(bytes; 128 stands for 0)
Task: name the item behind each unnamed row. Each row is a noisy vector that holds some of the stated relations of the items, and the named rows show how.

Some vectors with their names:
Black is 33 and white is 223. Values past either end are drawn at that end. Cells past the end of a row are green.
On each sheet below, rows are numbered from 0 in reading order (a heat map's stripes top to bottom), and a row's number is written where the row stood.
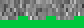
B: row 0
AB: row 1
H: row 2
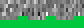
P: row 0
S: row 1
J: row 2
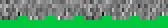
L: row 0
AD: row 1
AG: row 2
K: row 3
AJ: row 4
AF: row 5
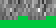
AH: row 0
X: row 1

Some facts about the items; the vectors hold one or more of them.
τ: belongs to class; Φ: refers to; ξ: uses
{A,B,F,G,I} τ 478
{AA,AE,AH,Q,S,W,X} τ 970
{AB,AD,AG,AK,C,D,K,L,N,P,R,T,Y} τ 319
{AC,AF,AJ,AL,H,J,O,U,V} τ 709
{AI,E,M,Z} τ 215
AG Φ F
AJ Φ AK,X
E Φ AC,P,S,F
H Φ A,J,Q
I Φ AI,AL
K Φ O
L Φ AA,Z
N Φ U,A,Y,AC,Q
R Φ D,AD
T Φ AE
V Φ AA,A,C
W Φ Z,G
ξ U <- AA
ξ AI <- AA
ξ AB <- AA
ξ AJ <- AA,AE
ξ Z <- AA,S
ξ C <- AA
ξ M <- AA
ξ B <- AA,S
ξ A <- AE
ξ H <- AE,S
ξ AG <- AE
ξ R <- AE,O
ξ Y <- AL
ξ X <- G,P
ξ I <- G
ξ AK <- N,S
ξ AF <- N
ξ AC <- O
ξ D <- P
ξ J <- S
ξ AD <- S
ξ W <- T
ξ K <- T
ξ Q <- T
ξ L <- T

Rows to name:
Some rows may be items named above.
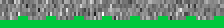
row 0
O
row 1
U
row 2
D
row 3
AA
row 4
E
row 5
N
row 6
AL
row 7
AD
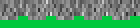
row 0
B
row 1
U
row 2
B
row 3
J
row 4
A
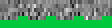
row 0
F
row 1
T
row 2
I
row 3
R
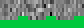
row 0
J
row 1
G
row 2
V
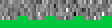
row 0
AK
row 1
AC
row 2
Y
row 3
AE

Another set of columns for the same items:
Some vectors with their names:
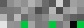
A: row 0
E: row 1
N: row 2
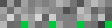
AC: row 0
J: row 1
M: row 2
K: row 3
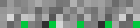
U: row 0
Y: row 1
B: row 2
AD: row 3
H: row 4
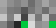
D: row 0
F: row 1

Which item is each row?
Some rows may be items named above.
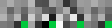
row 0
Y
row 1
P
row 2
G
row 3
Y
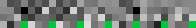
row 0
X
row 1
AE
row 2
AE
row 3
I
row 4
X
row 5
D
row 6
AF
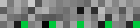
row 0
AK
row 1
N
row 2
AH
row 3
R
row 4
AG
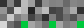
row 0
O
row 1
S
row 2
AA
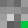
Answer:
AL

